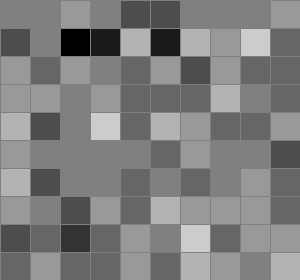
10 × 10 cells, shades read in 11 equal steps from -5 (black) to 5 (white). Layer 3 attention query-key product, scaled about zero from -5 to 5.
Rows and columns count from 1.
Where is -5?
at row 2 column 3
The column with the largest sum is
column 7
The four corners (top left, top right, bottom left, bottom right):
0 1 -1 2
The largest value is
3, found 3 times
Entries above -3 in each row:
10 7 10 10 10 10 10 10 9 10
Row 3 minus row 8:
0 -1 3 -1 0 -1 -3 0 -2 0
